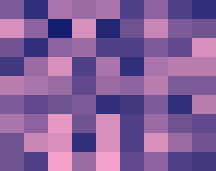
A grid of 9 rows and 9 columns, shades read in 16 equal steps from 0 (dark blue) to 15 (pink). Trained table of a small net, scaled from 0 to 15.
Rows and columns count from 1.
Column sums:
69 60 88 64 77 40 85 55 64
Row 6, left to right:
7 5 6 7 2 3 7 2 11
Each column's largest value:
13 12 15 13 15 8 13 11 13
